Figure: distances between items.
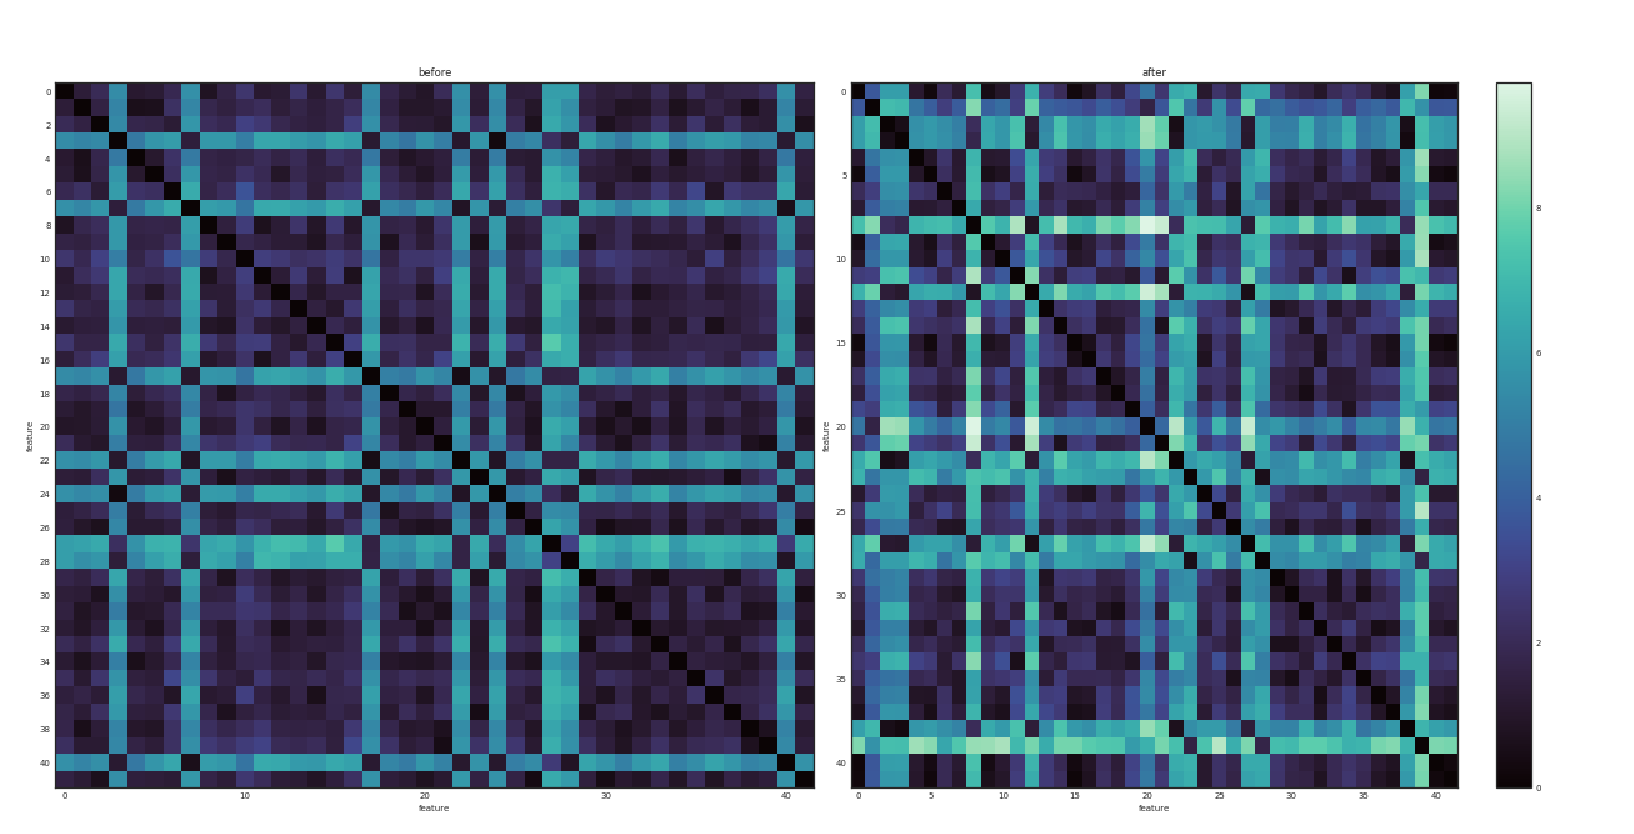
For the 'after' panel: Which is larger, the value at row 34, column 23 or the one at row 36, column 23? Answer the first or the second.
the second
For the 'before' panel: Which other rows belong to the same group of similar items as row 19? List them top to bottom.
0, 1, 2, 4, 5, 6, 8, 9, 10, 11, 12, 13, 14, 15, 16, 18, 20, 21, 23, 25, 26, 29, 30, 31, 32, 33, 34, 35, 36, 37, 38, 39, 41
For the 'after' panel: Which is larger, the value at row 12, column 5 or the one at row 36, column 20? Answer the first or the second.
the first
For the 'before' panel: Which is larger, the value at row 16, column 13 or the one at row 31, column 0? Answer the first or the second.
the first
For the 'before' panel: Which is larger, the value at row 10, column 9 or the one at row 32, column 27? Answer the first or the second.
the second
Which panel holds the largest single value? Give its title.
after
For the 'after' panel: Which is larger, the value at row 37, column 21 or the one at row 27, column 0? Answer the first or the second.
the second
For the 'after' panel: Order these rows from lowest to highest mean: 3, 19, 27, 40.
40, 19, 3, 27
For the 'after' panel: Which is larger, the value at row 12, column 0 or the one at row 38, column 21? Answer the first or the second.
the second
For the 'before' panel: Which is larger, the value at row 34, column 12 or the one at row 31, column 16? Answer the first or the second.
the second
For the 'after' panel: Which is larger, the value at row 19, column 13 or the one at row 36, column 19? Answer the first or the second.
the second
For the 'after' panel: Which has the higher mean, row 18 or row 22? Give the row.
22
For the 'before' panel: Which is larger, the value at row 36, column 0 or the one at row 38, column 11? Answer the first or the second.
the second
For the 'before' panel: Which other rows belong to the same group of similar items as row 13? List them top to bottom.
0, 1, 2, 4, 5, 6, 8, 9, 10, 11, 12, 14, 15, 16, 18, 19, 20, 21, 23, 25, 26, 29, 30, 31, 32, 33, 34, 35, 36, 37, 38, 39, 41
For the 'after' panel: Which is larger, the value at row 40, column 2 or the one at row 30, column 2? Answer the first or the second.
the first
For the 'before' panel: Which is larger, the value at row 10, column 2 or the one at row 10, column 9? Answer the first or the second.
the first
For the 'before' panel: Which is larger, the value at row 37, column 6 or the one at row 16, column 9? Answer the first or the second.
the first
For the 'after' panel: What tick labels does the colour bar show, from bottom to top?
0, 2, 4, 6, 8
